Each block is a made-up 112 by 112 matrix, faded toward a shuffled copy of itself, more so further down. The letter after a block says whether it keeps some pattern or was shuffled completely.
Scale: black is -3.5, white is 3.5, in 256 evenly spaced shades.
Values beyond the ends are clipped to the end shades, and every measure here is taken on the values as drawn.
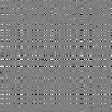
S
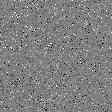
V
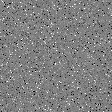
V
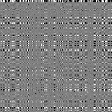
S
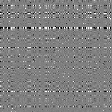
S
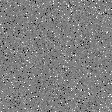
V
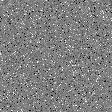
V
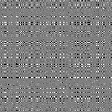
S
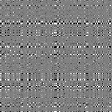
S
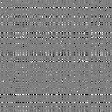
S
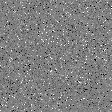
V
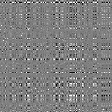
S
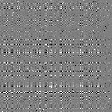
S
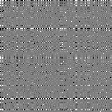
S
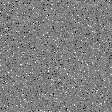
V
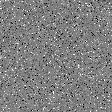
V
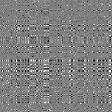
S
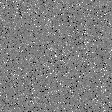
V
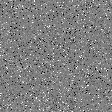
V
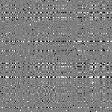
S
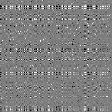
S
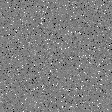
V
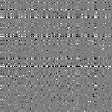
S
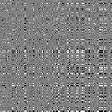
S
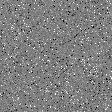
V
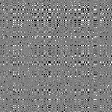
S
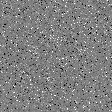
V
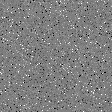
V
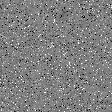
V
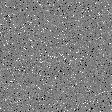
V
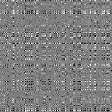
S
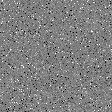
V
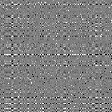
S
